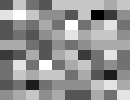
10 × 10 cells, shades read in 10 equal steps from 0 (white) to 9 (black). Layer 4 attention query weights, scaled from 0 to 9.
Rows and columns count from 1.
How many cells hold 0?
3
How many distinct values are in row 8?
6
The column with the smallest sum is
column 2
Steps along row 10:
down down up down up same down up down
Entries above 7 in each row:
0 1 0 0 0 0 0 1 1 0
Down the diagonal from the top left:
6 0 5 4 4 2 2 6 1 1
